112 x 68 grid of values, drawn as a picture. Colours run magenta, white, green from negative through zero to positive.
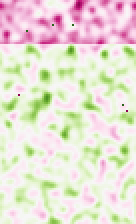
The field is mottled with small blotches. Six lone cells stand out: four far higher and two far lower than their neighbours. No regular stripes run through it. The bottom part is higher, past a seam about 20% of the way down. On average the colour sits 50% of the way up the scale.
